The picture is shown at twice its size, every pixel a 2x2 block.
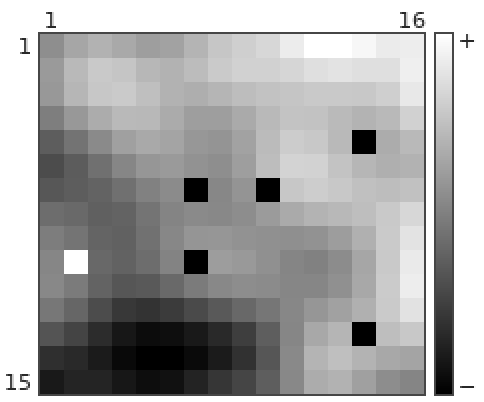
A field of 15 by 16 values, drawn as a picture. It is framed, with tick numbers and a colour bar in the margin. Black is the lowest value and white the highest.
Values rise toward the top right. The ninth with the highest average is the top right. Six lone cells stand out: one far higher and five far lower than their neighbours. The ninth with the lowest average is the bottom left. Neither half mirrors the other.
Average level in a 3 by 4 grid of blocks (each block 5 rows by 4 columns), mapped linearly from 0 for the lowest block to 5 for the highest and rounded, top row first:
4 4 5 5 / 2 2 3 5 / 0 0 2 4
